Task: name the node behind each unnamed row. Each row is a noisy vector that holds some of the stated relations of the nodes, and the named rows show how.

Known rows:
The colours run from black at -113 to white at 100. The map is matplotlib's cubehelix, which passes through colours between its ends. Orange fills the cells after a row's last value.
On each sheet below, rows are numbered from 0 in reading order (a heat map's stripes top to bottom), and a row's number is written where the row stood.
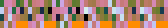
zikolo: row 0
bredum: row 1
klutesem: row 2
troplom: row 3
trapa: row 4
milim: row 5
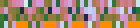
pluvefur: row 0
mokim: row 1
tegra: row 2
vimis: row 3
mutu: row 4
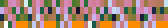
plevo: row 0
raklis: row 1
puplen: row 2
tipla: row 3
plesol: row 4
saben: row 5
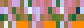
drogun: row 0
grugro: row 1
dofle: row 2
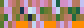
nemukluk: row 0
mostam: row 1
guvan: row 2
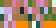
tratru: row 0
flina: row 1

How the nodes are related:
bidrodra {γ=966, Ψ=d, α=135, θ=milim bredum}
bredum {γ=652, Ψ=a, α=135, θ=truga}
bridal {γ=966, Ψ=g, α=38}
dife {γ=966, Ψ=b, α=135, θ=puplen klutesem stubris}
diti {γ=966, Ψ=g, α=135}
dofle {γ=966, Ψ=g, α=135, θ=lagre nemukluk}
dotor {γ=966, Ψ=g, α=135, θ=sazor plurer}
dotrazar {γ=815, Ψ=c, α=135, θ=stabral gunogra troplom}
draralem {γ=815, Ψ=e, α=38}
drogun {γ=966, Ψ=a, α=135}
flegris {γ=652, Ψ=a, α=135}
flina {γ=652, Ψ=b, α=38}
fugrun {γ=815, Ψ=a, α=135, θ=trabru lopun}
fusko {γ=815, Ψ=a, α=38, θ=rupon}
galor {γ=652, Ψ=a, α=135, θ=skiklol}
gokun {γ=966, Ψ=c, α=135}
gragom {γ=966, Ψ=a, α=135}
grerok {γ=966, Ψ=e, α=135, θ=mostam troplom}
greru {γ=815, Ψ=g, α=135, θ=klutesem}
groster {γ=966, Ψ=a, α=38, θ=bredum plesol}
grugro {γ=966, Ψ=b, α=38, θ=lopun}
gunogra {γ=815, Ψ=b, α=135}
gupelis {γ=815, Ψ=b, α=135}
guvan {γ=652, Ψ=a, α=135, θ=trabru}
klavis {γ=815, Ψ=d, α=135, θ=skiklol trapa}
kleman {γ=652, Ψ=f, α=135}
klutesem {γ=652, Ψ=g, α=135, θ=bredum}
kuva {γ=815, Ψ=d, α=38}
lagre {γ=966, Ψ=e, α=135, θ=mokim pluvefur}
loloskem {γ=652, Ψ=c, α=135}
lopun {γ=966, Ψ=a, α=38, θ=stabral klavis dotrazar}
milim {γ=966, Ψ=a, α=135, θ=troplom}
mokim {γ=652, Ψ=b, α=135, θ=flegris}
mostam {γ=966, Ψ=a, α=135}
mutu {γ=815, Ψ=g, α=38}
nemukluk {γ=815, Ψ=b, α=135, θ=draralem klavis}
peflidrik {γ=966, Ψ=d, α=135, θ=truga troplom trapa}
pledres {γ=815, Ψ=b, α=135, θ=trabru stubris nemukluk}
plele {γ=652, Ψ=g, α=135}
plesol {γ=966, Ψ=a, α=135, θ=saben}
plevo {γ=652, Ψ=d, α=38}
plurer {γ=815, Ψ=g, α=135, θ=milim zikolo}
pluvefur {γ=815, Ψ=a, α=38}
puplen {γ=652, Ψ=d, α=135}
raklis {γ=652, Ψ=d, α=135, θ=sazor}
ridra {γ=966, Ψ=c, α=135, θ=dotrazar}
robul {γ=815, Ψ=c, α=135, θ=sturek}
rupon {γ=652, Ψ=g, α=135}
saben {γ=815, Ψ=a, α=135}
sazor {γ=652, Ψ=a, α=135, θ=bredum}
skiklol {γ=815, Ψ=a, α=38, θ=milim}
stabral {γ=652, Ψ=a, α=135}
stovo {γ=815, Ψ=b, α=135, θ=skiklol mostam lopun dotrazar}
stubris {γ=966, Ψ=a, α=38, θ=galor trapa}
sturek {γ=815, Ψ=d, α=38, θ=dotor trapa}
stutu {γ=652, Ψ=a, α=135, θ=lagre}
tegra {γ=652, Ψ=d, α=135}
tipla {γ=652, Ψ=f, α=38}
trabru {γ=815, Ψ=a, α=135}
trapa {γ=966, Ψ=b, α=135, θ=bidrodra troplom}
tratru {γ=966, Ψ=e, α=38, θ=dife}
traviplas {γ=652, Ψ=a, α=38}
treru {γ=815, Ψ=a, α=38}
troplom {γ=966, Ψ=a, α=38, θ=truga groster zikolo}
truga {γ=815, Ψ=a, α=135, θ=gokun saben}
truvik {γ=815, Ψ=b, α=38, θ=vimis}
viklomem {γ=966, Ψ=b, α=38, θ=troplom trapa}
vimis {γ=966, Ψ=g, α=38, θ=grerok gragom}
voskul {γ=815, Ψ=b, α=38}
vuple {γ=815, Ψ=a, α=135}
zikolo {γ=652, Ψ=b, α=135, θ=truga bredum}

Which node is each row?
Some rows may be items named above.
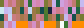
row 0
peflidrik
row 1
galor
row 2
plele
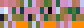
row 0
gokun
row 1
klutesem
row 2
guvan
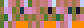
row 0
nemukluk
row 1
draralem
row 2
truga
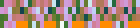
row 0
klavis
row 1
mutu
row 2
rupon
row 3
dotrazar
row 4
tegra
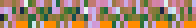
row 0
sturek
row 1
flegris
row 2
stutu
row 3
lopun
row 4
lagre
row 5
pluvefur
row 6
dife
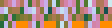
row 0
lagre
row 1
bridal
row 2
diti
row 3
dotrazar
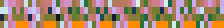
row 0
ridra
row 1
viklomem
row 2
stabral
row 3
traviplas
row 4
skiklol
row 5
pluvefur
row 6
kleman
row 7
lagre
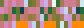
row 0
trabru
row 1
fusko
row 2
mutu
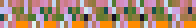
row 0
grerok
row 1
vuple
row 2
vuple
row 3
stubris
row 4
stabral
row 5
stabral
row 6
tratru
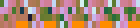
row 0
pledres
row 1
stubris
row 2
gupelis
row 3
truvik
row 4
fugrun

